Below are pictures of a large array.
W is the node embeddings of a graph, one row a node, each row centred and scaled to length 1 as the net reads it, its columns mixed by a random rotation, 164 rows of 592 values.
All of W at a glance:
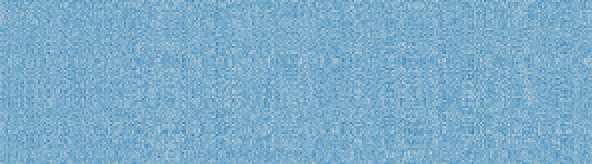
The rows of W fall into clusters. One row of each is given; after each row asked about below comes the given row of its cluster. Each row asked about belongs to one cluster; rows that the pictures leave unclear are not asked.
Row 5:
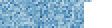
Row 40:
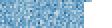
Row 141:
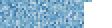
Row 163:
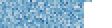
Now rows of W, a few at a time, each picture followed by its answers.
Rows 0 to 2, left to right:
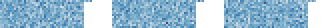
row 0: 141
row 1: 141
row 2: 5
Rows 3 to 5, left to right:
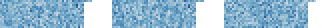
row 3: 40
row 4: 40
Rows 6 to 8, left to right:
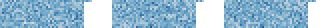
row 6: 5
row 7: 5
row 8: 5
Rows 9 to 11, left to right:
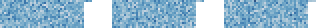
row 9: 141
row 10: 163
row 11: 163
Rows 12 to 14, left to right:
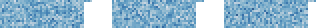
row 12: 5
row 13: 141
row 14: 163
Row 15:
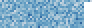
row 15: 5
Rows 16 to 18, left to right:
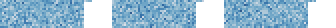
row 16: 163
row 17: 5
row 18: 141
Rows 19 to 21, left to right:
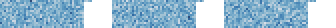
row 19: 163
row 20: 5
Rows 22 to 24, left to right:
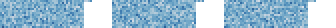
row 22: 163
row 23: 141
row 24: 163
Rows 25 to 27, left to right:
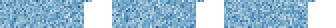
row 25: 141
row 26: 141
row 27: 5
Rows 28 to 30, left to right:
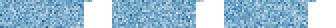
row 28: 163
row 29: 163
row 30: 141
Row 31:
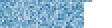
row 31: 40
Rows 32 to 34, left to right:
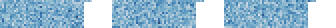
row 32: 5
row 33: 163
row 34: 40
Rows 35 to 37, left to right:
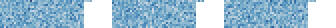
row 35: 163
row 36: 141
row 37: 163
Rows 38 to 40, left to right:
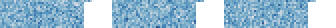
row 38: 5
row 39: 141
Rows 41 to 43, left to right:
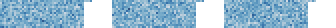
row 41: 163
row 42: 141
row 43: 5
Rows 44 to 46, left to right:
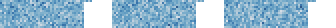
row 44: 141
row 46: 40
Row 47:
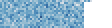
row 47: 5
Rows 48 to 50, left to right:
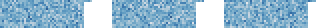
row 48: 5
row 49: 141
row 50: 40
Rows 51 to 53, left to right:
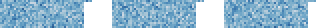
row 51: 141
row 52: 141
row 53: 141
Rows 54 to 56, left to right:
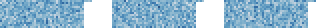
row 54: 163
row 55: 5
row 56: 40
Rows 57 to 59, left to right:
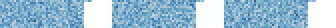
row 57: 5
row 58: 163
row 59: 163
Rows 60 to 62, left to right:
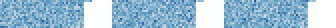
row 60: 163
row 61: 163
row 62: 163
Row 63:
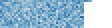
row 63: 40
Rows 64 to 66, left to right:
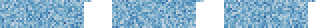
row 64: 5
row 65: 163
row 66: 5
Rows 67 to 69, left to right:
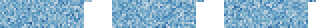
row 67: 163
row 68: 141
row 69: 141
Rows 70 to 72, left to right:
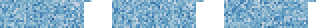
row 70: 5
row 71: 5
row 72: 141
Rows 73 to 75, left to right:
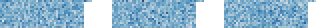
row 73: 40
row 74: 163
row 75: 5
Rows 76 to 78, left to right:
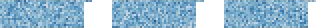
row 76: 141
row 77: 163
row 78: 5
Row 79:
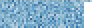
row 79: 5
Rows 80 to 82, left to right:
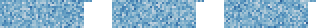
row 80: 40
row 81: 141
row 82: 141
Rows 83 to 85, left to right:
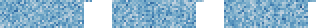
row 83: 141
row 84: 5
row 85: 40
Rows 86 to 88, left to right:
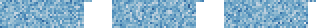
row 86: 163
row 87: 40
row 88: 141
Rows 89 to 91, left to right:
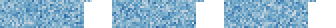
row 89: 5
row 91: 141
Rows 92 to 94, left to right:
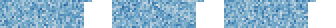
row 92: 40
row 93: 141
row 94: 40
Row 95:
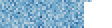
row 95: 5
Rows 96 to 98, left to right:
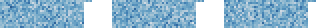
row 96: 141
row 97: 141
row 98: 40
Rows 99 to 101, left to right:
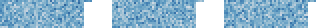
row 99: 40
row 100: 163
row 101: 40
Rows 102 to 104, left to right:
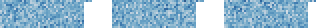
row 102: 141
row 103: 40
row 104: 141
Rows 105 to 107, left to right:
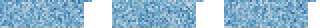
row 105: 40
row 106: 5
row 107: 40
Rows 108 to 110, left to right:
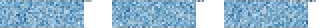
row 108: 163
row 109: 141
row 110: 141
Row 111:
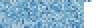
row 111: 5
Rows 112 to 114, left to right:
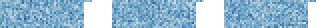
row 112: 163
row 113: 5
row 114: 141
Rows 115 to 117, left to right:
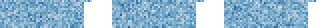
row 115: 5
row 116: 141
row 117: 141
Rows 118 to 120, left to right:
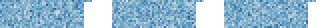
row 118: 40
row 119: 5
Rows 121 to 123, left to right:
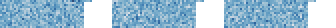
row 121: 40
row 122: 163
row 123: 163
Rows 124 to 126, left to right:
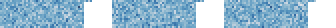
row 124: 141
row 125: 141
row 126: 5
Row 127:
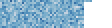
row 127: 163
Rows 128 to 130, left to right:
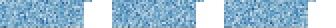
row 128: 163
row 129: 141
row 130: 163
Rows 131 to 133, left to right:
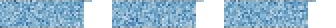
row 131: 163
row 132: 163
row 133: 163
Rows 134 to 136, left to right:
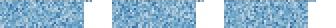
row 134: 141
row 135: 141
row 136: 40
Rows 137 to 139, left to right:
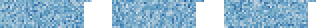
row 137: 5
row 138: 40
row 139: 141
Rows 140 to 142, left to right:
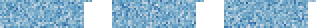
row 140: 141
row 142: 163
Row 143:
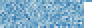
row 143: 141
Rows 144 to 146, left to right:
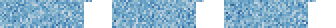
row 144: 141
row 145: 5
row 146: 141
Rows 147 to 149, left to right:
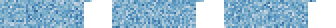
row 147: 5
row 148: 163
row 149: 141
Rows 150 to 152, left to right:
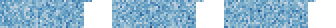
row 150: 40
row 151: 5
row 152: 5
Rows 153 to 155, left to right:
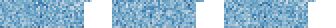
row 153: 5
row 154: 40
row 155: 5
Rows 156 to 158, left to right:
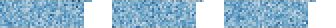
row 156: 40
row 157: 5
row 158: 141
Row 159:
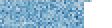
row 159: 5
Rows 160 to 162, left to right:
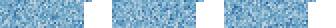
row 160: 141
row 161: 40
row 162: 141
